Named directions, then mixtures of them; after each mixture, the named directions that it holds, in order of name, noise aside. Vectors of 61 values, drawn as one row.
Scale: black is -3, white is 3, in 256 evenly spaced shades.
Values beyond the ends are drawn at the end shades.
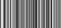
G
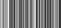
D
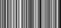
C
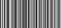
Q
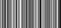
C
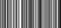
C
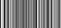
G, Q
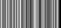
C, D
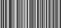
Q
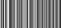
D, Q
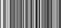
D, G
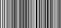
D, Q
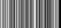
C, D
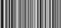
G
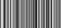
G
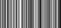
C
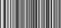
G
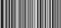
G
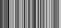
D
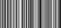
C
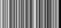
C, D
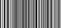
G, Q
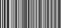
C, Q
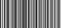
Q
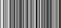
D, G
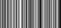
C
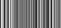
G, Q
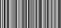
C, Q
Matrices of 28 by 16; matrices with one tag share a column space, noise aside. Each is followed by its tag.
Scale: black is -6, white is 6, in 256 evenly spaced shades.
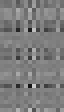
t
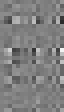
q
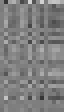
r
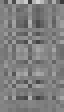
r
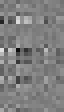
q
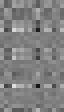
t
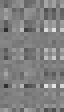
t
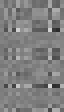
t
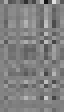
r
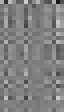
r
